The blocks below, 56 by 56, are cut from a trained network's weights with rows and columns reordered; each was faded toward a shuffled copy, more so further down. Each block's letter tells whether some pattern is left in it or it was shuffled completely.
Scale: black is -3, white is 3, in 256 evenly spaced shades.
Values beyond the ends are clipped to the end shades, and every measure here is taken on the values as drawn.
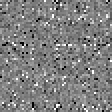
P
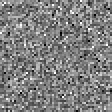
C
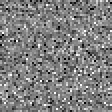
C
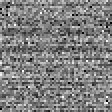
P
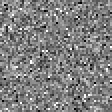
C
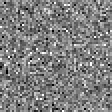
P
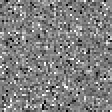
C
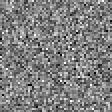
C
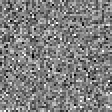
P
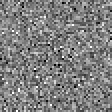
C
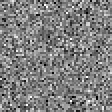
P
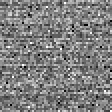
P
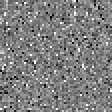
C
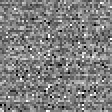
P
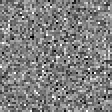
P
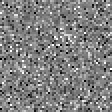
C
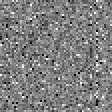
P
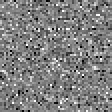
P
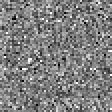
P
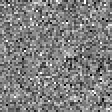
P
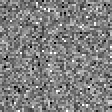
C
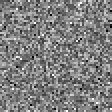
C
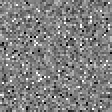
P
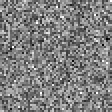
C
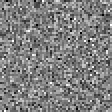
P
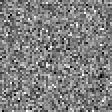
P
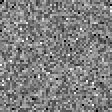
C
